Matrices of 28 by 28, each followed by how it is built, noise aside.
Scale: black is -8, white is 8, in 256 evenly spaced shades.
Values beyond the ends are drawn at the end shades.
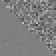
upper triangular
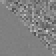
upper triangular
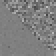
upper triangular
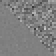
upper triangular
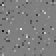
sparse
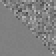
upper triangular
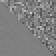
upper triangular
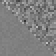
upper triangular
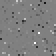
sparse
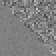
upper triangular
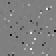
sparse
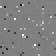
sparse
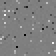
sparse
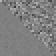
upper triangular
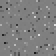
sparse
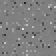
sparse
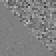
upper triangular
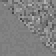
upper triangular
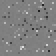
sparse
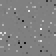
sparse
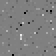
sparse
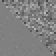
upper triangular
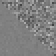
upper triangular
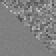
upper triangular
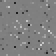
sparse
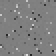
sparse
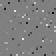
sparse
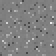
sparse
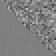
upper triangular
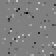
sparse
